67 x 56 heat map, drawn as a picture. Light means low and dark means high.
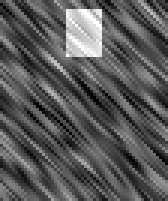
The values are skewed, with a long tail toward low values. Streaks slant down to the right. An odd patch, lower than its surroundings, sits in the top middle. The top middle is the ninth with the lowest average.
